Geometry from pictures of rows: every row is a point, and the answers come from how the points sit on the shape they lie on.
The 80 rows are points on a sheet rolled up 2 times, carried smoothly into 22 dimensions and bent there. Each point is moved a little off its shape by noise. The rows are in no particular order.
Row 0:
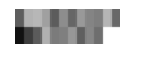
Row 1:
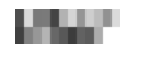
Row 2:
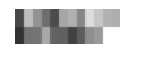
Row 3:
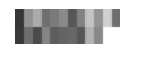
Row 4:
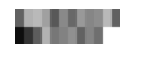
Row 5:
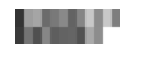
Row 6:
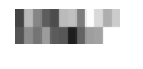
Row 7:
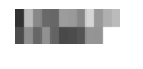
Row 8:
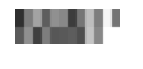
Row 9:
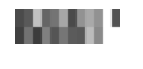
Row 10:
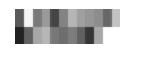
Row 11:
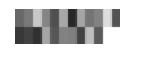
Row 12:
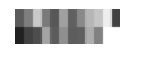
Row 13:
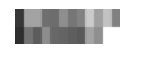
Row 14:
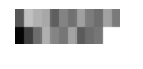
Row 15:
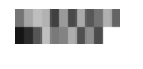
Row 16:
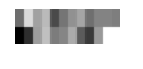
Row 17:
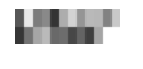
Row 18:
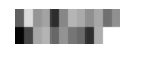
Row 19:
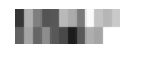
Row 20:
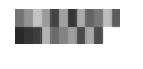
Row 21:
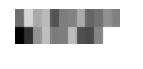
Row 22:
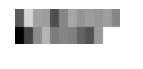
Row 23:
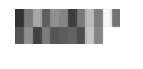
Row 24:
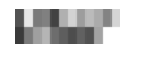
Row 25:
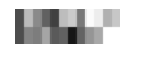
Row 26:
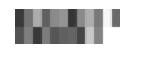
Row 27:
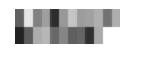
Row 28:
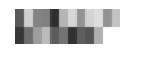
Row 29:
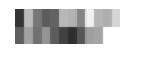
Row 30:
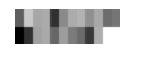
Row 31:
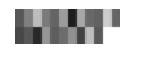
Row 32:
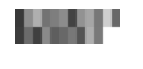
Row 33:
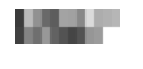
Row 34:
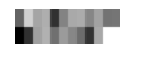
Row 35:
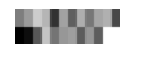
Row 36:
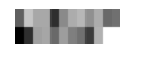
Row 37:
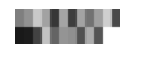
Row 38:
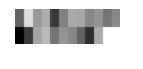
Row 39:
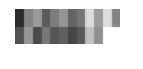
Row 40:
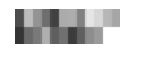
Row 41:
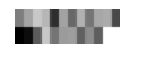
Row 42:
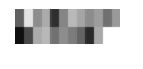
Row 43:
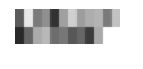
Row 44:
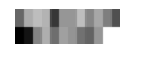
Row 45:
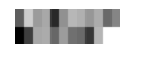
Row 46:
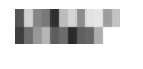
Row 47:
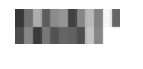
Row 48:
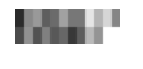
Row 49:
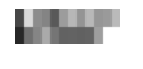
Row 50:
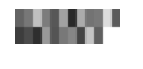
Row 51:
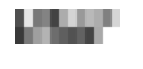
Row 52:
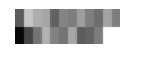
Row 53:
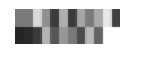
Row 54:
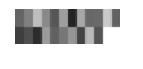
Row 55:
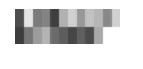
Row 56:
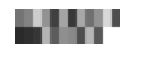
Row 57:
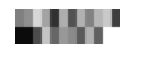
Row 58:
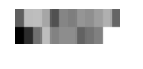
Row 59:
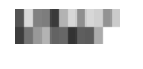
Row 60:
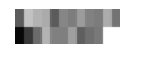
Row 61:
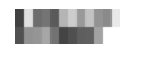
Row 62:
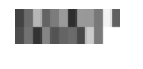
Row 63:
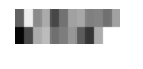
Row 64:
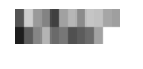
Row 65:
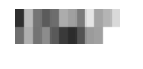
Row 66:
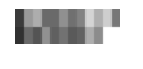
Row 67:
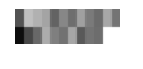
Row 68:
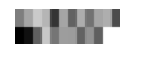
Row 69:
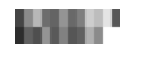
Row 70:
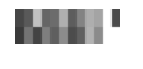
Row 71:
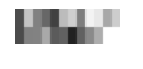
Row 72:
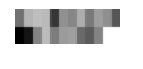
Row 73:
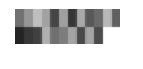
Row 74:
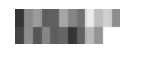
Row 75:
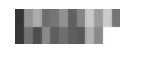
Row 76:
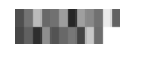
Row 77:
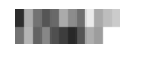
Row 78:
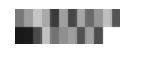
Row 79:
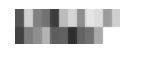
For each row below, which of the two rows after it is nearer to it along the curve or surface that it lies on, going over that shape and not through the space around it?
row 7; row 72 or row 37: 37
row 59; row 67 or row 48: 48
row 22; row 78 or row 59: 78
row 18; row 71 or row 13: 71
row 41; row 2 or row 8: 8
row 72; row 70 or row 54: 54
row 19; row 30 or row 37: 30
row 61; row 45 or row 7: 45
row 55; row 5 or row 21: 21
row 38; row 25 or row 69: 25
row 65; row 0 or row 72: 72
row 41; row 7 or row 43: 43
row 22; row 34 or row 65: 34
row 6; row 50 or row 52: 50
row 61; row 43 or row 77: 43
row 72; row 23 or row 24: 24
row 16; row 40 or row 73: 73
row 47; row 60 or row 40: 40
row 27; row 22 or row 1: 1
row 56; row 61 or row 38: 38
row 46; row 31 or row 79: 79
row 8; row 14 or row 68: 68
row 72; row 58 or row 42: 42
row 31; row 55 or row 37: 37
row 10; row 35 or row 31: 35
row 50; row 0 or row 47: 47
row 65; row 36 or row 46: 46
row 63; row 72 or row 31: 72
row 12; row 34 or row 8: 8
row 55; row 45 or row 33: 45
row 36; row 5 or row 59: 59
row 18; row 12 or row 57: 57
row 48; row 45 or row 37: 37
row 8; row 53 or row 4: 53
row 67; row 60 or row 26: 60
